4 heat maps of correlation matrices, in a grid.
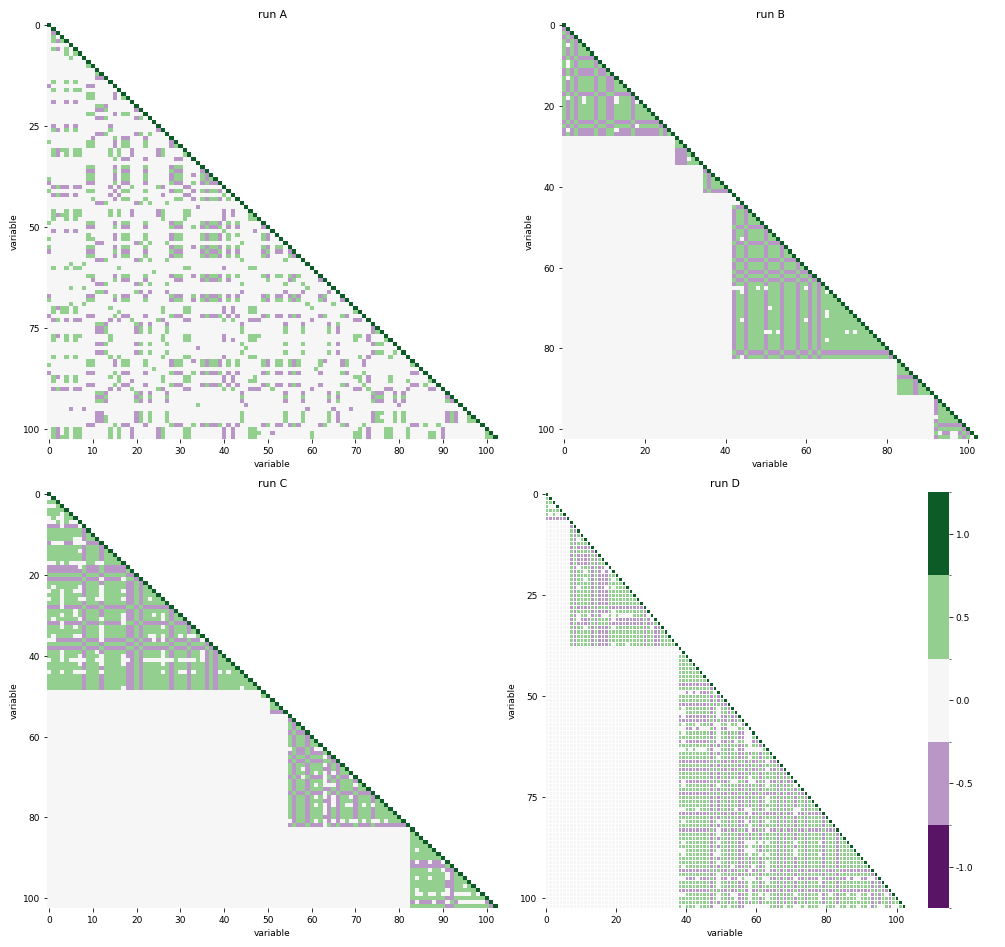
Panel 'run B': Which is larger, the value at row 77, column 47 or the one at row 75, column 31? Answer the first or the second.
the first
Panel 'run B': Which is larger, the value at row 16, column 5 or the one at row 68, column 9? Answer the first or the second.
the first
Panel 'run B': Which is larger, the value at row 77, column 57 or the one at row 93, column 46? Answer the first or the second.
the first
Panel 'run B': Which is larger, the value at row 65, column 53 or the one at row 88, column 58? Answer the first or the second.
the first
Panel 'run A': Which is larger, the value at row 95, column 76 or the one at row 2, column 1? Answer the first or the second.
the first
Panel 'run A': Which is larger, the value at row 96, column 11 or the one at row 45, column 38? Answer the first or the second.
the second
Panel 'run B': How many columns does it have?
103
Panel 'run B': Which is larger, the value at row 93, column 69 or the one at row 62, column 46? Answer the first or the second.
the second
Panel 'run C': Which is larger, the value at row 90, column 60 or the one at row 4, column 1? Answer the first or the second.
the second
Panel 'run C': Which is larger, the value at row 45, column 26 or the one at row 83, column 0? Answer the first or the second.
the first
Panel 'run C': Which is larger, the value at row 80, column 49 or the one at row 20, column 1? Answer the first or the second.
the second
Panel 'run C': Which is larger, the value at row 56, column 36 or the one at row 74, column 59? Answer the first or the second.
the second
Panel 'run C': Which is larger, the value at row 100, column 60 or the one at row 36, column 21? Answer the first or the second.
the second
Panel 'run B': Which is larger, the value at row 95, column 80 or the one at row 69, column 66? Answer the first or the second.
the second
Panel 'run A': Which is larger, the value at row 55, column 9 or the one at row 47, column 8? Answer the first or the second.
the first
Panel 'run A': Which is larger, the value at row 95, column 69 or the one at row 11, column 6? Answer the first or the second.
the second
